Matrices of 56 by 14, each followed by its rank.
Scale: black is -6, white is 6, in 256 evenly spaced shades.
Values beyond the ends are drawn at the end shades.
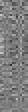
three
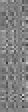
three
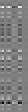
one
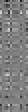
two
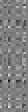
two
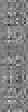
three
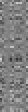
three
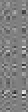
two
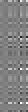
one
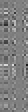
two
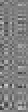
two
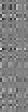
two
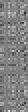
three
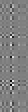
one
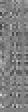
three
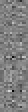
three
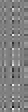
one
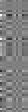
one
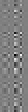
one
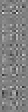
two
